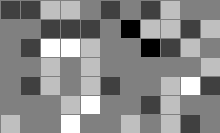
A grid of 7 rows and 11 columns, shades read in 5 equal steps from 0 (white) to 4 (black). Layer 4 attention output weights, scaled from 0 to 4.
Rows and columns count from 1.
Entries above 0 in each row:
11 11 9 11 10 10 10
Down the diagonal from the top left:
3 2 0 2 1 2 1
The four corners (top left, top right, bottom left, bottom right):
3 2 1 2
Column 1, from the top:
3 2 2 2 2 2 1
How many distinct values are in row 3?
5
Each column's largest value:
3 3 3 3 3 3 4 4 3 3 3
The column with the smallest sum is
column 4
